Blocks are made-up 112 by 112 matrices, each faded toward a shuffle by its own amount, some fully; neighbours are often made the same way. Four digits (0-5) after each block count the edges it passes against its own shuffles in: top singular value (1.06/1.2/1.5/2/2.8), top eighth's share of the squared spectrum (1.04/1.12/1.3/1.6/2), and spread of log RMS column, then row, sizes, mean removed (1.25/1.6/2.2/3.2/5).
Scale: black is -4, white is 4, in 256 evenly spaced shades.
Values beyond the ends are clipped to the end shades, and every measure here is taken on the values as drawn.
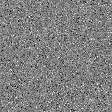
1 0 0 0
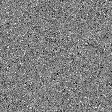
2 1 0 0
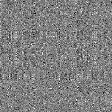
4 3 2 2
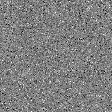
3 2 0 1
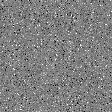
3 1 0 0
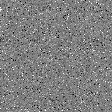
3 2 0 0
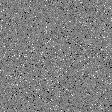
2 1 0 0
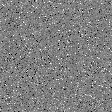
0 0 0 0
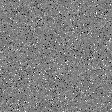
0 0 0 0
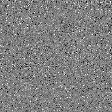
3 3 1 2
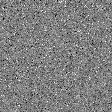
2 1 0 0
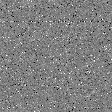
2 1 0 1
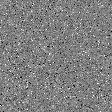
0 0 0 0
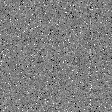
1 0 0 0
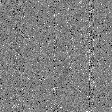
2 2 2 0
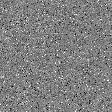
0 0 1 0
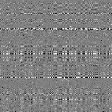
5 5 2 4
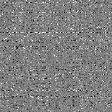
4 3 1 3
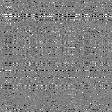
5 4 2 3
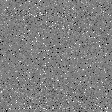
3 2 0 0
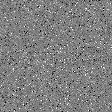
2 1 0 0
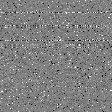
4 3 1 2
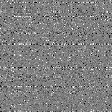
4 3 1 3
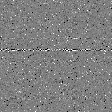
4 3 0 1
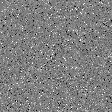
2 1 0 0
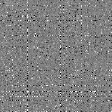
3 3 3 3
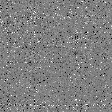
2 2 2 2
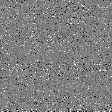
2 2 1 2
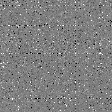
2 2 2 2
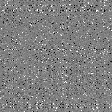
4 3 1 2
